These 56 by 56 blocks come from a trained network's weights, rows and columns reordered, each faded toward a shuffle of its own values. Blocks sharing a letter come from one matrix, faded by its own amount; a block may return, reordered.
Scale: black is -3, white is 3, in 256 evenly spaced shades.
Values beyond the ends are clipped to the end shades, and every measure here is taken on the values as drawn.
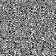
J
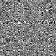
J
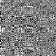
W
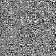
J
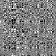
W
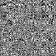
J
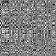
W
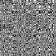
W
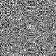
J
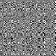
W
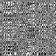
W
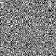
J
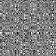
W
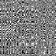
W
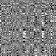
W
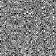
J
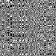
W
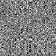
J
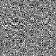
J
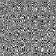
W
